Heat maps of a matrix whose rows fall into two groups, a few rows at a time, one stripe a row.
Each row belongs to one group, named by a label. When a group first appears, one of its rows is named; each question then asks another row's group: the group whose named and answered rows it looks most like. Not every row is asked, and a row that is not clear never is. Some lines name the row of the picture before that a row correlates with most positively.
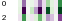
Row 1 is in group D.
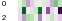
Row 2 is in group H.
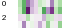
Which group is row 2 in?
H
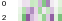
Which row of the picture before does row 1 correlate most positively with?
0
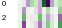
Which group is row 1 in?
D
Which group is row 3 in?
D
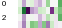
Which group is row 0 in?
D
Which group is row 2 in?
D
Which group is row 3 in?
H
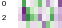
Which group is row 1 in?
H
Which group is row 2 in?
H
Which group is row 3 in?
H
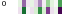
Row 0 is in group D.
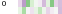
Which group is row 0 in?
H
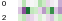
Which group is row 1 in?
H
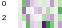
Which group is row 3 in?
H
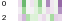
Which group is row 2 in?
H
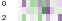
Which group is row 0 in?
H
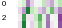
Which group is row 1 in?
H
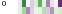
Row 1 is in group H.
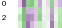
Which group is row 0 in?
H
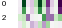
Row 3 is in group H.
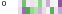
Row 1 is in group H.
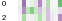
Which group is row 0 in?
D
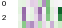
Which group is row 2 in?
D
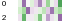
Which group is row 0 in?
D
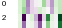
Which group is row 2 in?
D
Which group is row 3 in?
D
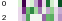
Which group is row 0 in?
D
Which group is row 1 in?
H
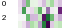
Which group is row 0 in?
H
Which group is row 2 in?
H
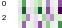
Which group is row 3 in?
D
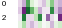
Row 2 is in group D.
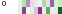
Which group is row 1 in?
D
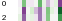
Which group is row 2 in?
D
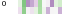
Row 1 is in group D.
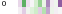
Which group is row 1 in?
H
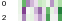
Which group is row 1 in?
D
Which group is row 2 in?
D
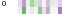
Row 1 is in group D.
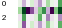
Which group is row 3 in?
D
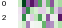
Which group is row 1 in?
H
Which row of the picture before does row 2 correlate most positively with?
2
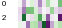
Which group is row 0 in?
D
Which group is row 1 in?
H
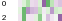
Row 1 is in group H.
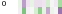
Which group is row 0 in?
D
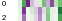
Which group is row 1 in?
D
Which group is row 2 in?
D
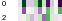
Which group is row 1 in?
D
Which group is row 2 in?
H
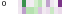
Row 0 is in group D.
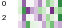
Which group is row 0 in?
D
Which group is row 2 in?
D
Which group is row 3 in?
H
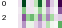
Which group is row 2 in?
H
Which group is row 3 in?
D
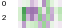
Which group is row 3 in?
H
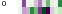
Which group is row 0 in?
D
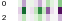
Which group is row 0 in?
D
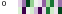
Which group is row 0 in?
H
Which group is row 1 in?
D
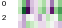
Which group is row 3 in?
H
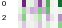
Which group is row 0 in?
D
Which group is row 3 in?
D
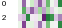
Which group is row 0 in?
D
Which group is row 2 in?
H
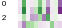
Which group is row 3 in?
H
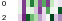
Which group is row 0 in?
H
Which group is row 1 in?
D
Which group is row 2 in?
H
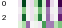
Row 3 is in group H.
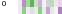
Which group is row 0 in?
H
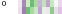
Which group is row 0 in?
H
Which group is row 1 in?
H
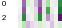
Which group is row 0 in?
D
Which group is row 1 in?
D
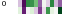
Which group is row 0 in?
H
